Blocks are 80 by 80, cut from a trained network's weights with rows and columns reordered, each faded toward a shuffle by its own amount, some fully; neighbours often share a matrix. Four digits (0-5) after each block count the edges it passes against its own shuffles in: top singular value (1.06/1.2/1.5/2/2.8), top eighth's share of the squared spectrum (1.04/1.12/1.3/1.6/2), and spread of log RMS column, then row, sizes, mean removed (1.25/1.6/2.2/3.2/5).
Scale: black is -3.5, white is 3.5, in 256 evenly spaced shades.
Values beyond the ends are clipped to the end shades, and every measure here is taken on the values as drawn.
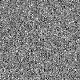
3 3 1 0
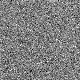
0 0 0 0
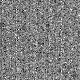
2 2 1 1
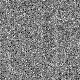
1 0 0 0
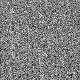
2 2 0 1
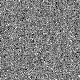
0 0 0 0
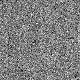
1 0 0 0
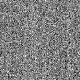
3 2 1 0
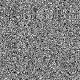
3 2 0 1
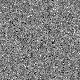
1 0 0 0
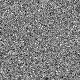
0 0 0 0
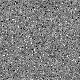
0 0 0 0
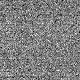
3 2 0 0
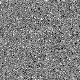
2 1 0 0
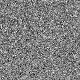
1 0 0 0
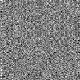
4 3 1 1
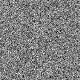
2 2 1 0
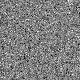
1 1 0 0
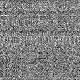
3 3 1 1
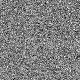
2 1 0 0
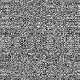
4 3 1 2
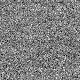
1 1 0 0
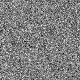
1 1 0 0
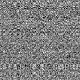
4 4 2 2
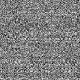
4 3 0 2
